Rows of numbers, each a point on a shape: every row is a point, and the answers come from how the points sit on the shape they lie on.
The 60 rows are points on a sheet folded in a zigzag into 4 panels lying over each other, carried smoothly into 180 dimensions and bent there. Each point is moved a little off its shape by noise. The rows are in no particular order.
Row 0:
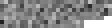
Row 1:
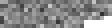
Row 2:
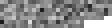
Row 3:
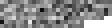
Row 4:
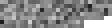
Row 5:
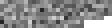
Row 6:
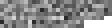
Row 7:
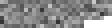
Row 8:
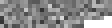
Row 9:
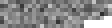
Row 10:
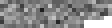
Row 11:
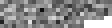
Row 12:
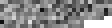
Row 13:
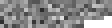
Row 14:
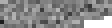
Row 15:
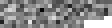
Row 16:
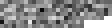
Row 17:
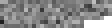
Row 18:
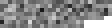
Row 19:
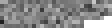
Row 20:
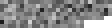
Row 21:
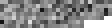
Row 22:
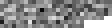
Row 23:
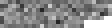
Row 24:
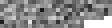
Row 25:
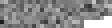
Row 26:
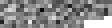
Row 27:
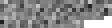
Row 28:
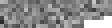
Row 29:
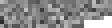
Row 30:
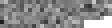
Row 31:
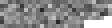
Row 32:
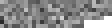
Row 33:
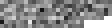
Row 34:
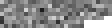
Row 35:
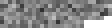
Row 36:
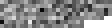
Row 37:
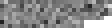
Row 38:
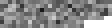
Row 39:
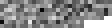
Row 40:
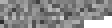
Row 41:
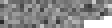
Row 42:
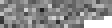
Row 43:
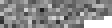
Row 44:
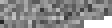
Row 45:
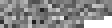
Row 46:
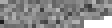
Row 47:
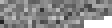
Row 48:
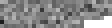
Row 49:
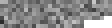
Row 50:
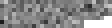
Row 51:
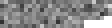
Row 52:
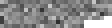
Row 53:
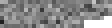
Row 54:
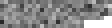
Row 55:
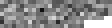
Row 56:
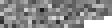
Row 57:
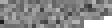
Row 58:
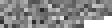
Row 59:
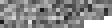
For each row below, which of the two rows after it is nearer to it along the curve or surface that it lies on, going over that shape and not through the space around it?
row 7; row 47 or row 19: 19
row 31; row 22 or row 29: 22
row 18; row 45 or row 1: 1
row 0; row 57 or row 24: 24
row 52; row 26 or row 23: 23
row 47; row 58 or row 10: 58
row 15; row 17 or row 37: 37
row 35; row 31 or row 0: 0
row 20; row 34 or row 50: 50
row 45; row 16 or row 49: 49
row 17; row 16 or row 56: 56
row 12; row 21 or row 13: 21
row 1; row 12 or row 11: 11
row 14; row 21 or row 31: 31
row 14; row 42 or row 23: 42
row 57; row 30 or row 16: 30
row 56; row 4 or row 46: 46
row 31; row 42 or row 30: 30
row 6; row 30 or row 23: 30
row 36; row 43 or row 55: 55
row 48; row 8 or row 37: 37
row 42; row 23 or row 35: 23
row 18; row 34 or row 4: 4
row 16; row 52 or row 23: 23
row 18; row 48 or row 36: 36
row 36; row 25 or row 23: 23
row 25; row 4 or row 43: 43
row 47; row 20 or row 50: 50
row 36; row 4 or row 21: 21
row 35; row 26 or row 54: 26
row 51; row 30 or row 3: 30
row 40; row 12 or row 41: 41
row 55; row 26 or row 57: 26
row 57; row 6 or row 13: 6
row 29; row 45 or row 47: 45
